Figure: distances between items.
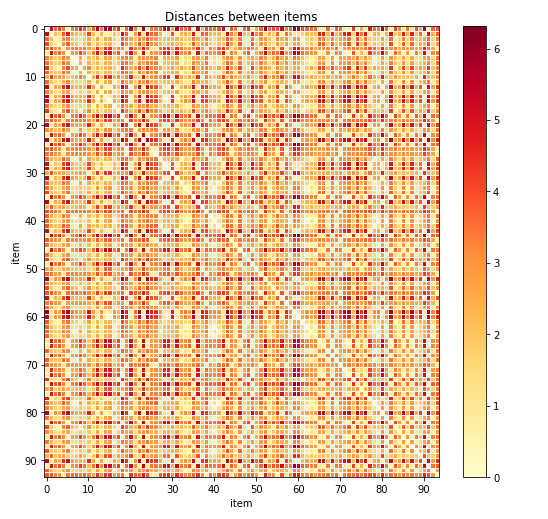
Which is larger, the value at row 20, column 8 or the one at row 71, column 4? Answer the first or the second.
the second
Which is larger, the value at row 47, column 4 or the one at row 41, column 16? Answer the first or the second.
the first
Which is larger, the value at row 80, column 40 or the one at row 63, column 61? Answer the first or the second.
the first
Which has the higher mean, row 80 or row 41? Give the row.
80
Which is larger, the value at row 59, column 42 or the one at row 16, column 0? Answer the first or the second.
the second
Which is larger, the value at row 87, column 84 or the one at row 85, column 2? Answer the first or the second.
the second
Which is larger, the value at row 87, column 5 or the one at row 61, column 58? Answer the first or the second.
the second
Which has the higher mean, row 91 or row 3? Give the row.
91
